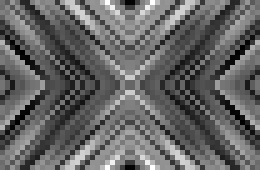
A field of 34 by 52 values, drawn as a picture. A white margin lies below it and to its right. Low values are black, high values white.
Average level on the scale: 40%. Mirror symmetry: left to right and top to bottom. Odd rows or columns: none. Slope: none.
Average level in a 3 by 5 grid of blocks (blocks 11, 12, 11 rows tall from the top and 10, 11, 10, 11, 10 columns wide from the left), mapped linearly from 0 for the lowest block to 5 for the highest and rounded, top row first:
23532
20402
23532
